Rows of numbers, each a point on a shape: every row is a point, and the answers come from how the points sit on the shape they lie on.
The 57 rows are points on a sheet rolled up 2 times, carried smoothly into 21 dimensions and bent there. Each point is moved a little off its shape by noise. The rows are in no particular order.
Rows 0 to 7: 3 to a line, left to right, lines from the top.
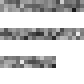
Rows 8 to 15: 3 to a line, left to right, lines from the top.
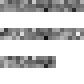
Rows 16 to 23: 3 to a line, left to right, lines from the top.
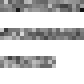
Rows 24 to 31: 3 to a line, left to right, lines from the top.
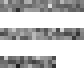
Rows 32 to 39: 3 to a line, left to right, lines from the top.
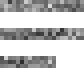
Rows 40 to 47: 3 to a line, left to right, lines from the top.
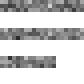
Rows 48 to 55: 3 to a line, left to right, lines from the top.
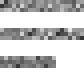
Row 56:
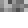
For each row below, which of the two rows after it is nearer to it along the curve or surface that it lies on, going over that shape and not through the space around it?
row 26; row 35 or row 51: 35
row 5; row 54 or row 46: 46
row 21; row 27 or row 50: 27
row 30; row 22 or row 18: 18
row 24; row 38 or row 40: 40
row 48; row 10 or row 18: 18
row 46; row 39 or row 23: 23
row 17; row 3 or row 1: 3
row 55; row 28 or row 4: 4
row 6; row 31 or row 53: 53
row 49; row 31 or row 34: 31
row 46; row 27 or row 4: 4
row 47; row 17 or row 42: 42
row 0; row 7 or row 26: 7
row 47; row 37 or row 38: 38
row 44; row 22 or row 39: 39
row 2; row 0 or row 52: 0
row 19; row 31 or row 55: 31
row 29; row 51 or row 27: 27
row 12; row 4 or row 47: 4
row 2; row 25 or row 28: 28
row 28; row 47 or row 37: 37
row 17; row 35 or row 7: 7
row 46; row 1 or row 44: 44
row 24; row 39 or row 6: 39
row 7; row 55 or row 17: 17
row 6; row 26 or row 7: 7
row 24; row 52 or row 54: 54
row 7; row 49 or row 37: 49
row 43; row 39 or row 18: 39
